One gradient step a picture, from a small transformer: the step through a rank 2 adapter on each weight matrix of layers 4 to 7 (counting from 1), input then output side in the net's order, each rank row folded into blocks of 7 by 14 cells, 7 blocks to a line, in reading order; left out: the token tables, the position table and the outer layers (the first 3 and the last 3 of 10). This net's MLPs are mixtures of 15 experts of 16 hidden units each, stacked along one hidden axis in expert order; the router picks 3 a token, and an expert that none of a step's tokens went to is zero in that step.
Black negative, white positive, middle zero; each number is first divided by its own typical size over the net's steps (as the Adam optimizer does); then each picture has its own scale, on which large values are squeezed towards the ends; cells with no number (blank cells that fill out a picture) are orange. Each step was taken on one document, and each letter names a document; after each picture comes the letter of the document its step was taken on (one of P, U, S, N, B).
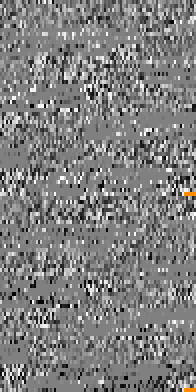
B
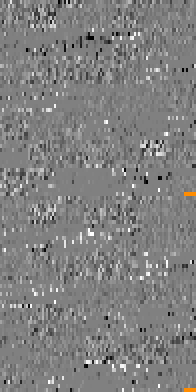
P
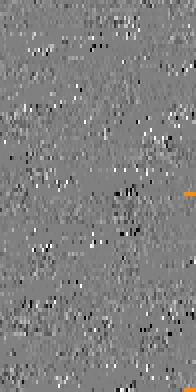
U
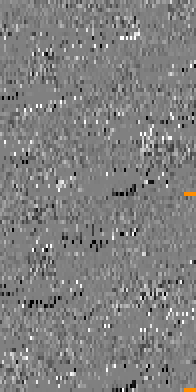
U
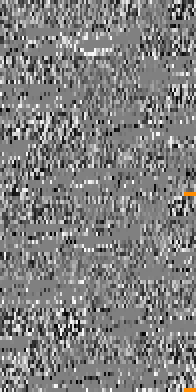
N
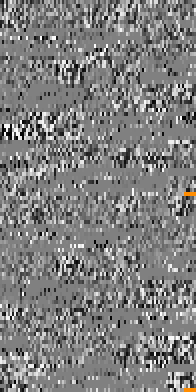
N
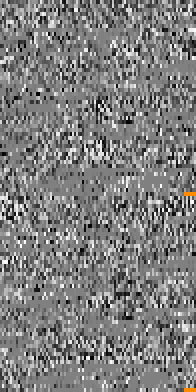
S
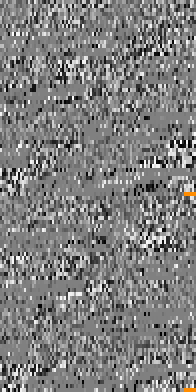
B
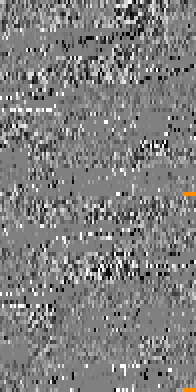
P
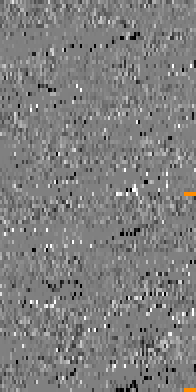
U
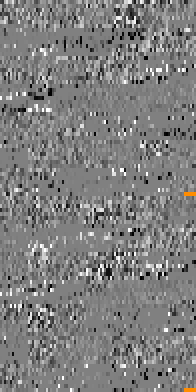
P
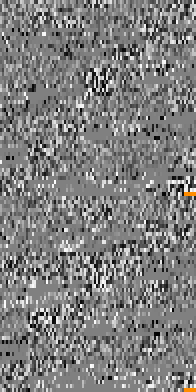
B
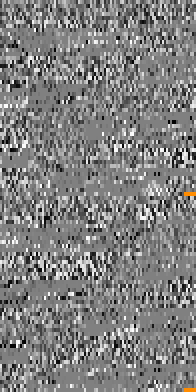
B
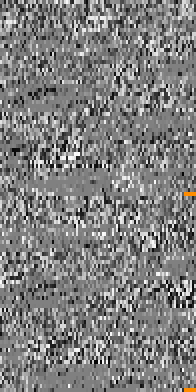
S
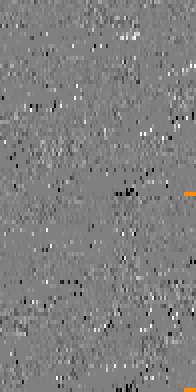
U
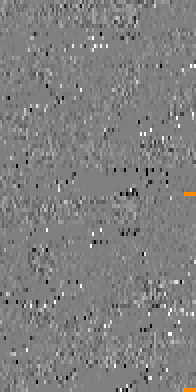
U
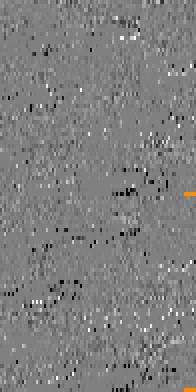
U
